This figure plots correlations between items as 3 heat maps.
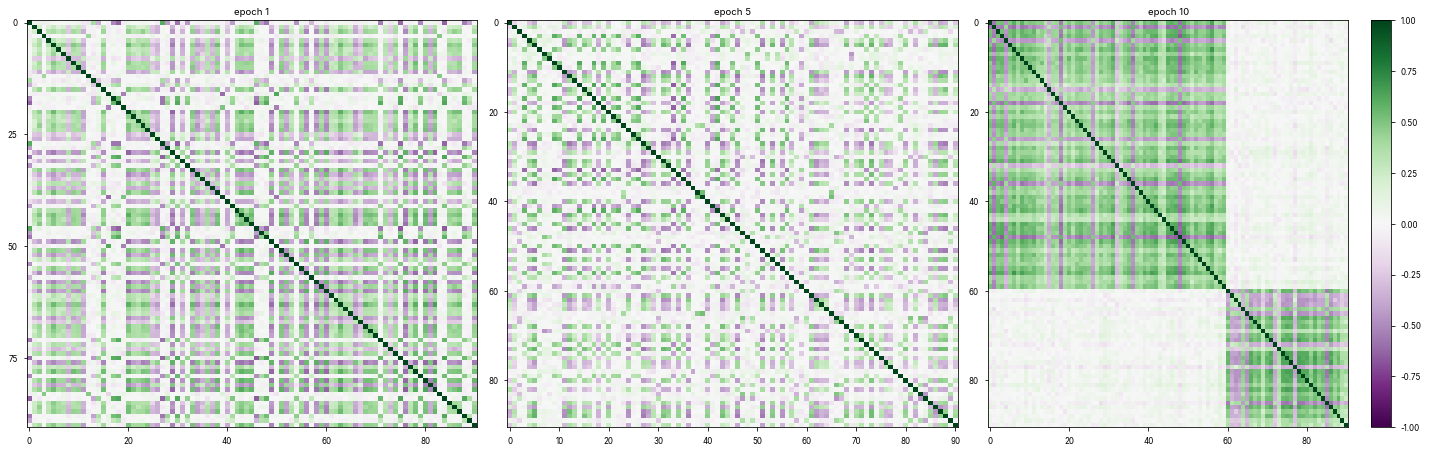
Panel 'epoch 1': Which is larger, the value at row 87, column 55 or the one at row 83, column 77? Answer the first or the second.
the first
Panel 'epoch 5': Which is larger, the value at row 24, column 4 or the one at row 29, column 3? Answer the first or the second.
the second
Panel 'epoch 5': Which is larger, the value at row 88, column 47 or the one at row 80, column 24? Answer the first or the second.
the first
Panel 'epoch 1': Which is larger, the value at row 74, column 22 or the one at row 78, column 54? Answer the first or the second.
the first
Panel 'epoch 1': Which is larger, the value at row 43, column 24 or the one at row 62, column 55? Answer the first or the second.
the first
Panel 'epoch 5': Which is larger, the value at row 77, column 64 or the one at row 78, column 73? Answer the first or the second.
the first
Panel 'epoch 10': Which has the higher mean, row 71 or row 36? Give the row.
71
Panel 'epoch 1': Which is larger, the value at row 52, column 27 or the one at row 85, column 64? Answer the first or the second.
the second
